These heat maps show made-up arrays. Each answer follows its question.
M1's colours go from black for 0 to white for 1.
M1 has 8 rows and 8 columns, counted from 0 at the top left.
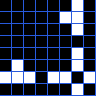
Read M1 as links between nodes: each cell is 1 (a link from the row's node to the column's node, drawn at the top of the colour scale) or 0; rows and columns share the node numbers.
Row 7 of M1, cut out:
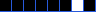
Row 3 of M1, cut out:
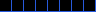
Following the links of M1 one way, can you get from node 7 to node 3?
no
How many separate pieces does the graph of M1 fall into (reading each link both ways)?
2
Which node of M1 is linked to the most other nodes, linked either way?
node 6
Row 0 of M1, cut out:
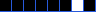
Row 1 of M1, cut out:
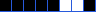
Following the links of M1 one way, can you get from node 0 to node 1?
yes
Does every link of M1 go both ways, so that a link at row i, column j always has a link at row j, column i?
yes
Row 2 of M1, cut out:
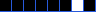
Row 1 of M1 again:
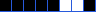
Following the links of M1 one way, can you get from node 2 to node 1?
yes
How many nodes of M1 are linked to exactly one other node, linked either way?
4
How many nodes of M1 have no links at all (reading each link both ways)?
1
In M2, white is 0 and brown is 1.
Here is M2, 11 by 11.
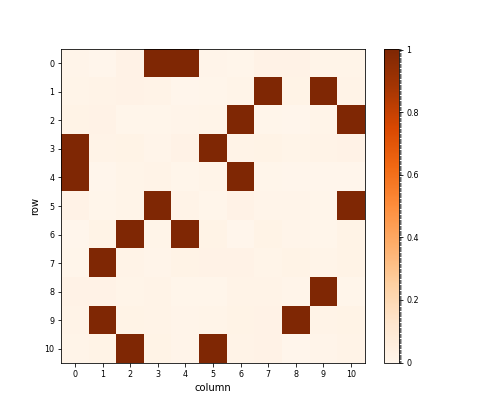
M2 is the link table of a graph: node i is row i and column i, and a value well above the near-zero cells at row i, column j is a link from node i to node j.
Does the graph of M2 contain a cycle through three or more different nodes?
yes
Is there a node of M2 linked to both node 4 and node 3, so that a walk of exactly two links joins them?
yes
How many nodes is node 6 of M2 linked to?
2
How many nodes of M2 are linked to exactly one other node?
2
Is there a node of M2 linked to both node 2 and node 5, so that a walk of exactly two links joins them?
yes
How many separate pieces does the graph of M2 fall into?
2
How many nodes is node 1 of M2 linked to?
2
